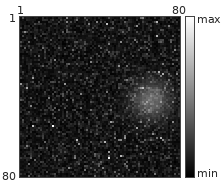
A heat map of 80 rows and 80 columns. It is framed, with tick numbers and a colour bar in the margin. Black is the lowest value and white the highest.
No row or column stands out. A single bump stands in the middle right. There are no regular stripes. The ninth with the highest average is the middle right. The values are skewed, with a long tail toward high values. Overall the values sit about 10% of the way up the scale.
